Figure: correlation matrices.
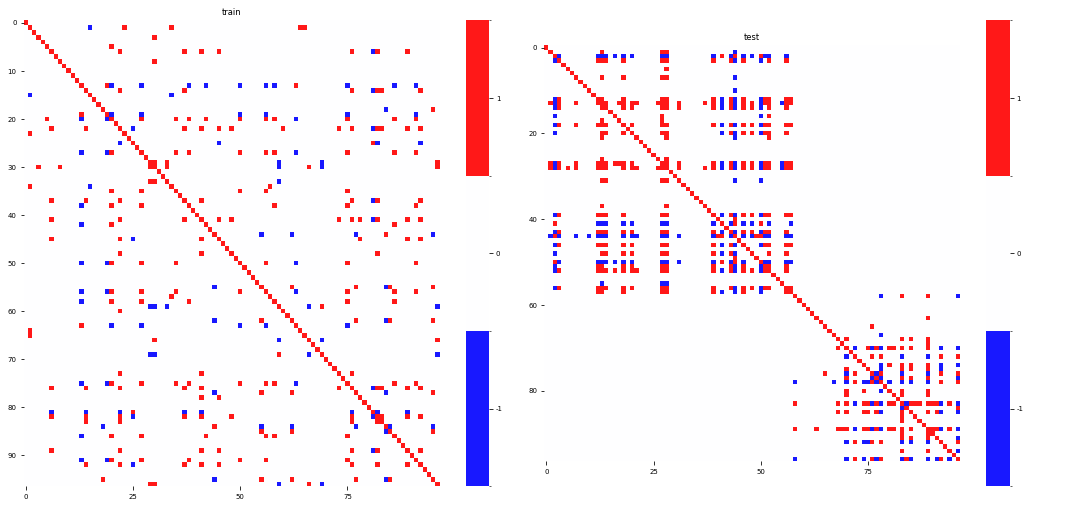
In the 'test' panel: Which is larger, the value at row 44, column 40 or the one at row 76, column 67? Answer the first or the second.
the first
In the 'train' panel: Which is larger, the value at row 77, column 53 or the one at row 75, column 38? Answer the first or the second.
the second
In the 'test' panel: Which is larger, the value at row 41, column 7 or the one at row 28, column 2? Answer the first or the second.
the first
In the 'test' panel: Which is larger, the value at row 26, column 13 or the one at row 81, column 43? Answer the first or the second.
the first
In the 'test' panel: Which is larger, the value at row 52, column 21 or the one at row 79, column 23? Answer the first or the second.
the first
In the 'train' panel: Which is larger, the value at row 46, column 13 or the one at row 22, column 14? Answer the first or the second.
the second
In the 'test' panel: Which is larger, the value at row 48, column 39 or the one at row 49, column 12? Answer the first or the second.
the first
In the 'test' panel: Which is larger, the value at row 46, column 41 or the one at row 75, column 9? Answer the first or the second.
the second
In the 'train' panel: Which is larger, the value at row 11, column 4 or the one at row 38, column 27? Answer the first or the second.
the second
